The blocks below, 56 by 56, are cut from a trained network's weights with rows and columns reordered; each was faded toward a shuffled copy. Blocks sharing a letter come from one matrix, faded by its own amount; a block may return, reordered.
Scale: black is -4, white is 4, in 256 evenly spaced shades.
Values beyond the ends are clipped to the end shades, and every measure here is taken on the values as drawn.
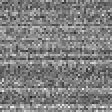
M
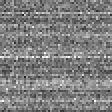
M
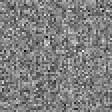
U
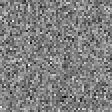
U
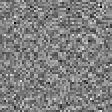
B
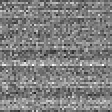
M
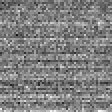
M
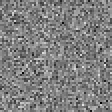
U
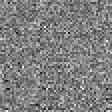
B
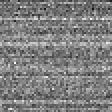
M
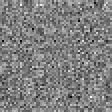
B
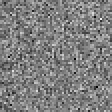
U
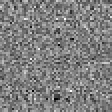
B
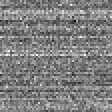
M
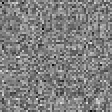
B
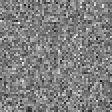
U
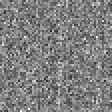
U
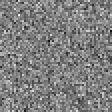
U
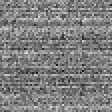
M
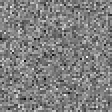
U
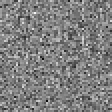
U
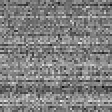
M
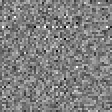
B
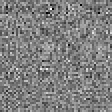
B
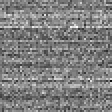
M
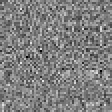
B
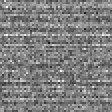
M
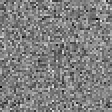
U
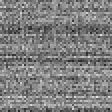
M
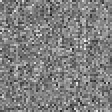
U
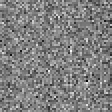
U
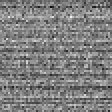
M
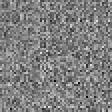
B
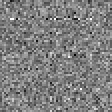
B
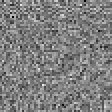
B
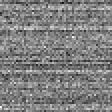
M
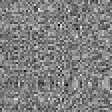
B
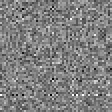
B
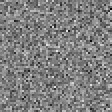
U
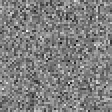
U
